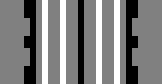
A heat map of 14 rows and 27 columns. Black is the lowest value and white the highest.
Mirror symmetry: left to right and top to bottom. Grain: streaks running down. Slope: none. Average level on the scale: 50%.
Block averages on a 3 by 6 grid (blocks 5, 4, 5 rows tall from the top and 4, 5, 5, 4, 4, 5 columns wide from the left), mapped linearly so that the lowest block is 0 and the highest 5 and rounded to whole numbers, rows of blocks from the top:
202520 / 202520 / 202520
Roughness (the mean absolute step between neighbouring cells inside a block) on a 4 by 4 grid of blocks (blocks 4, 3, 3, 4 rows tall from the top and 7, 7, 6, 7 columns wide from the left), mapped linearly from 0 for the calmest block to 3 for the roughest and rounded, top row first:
0 3 2 0
0 3 2 0
0 3 2 0
0 3 2 0
